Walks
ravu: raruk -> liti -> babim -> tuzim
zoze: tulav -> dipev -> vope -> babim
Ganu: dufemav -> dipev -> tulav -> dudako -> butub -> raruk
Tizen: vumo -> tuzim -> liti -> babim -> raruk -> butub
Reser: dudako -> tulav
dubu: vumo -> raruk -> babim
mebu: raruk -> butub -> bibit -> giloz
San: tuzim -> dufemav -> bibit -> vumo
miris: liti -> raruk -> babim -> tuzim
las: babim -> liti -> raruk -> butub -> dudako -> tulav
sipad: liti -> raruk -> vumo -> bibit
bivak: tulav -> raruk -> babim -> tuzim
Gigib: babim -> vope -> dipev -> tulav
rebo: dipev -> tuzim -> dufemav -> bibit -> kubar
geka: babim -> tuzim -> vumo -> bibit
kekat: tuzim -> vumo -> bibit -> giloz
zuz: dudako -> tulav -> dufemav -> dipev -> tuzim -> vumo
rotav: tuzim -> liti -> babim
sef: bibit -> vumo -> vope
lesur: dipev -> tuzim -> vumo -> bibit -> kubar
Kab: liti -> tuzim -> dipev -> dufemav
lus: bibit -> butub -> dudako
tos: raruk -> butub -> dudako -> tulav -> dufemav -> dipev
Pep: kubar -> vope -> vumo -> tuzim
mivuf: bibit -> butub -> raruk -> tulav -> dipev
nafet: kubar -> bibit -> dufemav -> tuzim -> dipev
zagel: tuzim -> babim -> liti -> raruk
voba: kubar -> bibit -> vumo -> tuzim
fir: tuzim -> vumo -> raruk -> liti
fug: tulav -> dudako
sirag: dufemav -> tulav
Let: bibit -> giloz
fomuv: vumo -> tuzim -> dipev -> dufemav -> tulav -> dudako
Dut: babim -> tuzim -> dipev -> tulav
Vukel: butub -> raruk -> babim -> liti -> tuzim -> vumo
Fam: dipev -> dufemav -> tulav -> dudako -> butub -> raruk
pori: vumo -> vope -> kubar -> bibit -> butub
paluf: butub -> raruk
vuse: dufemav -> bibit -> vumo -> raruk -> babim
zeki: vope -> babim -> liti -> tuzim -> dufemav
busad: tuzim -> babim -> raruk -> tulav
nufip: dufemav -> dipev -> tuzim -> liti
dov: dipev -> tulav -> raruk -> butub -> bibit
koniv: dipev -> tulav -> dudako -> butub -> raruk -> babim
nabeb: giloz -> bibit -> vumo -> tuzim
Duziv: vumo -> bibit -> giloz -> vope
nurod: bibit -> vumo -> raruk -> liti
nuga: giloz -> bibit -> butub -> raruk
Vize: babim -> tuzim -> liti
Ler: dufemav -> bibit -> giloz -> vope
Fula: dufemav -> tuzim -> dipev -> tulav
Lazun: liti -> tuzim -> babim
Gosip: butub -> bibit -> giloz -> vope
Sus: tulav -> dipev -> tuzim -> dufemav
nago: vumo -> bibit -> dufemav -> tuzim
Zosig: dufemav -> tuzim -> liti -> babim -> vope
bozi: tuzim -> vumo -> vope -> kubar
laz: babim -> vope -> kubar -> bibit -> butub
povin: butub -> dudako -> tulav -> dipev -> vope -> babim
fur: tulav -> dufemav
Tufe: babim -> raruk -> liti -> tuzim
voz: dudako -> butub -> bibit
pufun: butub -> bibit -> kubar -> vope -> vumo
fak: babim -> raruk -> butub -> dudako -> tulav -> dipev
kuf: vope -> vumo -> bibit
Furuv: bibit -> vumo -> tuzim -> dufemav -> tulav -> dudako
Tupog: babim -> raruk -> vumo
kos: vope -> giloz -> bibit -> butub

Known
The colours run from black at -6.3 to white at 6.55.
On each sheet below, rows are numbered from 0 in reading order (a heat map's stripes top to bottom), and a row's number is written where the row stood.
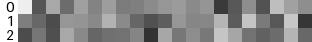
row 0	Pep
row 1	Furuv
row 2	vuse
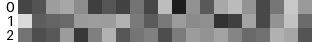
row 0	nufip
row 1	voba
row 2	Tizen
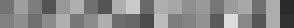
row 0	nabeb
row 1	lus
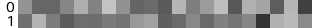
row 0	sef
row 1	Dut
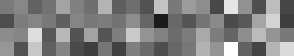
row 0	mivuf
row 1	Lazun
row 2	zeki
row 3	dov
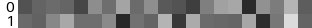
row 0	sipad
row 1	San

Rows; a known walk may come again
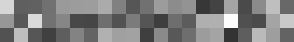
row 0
voba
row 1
koniv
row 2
las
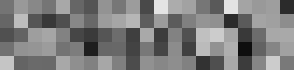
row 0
Gosip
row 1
Tufe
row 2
Ganu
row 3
fur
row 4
nafet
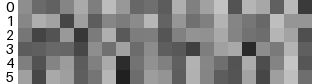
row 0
sef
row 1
Gigib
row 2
Tizen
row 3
sipad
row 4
kekat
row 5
bozi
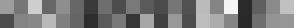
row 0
zoze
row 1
sirag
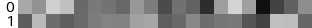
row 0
Reser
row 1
Vize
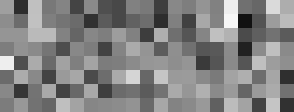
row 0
lesur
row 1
Sus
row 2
voz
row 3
busad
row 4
Pep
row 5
nuga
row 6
fomuv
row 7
Let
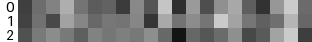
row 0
Zosig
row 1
vuse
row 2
Lazun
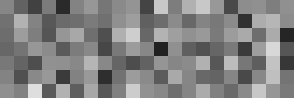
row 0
dubu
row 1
Dut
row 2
nabeb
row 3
rotav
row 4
Furuv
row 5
fir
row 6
zeki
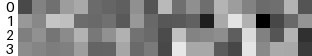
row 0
Ler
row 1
zuz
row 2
lus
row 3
pufun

